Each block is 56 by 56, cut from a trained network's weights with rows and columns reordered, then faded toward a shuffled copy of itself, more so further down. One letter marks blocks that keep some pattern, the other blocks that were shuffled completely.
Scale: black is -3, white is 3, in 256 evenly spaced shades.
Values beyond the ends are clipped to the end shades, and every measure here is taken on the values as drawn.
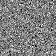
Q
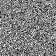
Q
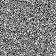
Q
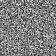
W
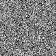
Q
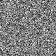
W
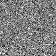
W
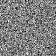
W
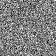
Q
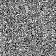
W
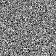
Q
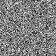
Q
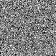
W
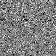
W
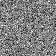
Q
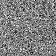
W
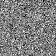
Q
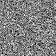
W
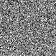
Q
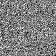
W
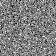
Q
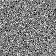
Q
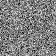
Q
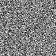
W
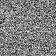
Q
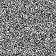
Q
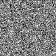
W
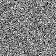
Q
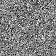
Q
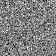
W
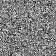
Q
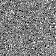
Q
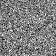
Q
